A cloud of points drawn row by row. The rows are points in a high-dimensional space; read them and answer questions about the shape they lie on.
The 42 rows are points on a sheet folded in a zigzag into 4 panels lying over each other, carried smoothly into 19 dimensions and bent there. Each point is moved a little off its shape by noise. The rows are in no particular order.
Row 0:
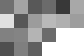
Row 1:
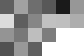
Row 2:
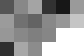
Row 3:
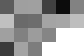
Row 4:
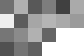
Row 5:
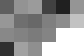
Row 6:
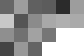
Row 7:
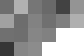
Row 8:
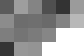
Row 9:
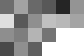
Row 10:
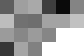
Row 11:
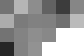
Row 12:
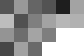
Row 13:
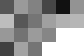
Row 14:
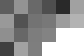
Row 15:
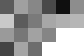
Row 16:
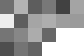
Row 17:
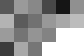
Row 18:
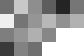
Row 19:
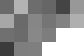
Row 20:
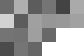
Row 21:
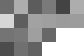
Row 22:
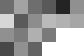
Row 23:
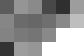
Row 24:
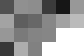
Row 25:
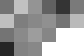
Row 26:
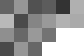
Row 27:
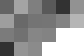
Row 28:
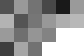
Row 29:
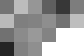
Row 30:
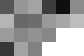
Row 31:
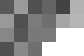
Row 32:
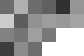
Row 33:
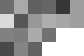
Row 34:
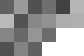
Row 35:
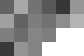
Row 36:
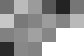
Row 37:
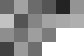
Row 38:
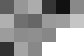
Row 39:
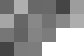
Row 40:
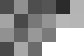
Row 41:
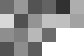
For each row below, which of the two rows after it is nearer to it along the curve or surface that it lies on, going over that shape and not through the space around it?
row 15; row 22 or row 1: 1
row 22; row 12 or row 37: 37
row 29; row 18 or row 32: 18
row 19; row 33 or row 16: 16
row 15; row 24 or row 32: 24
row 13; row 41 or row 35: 41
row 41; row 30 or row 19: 30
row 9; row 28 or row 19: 28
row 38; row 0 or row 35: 35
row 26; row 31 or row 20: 31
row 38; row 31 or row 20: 31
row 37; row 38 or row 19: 38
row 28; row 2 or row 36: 2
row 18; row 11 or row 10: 11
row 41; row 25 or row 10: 10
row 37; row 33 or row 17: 17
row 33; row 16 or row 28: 16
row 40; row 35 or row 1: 1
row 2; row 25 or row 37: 37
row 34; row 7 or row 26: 26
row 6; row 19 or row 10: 10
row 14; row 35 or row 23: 23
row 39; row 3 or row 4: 4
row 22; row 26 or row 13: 26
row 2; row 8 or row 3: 3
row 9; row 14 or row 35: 14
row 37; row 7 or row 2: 2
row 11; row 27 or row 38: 27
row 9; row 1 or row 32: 1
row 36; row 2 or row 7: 7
